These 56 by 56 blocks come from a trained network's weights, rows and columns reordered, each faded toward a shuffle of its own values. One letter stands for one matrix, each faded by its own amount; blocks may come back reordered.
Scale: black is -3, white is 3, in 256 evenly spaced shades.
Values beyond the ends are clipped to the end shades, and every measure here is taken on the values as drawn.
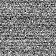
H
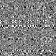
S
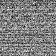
H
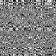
S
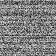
H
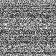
H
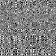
S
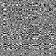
S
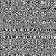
S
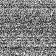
H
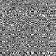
S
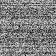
H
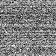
H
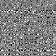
S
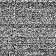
H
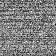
H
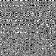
S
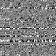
S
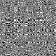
S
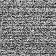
H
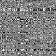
S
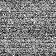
H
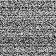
H
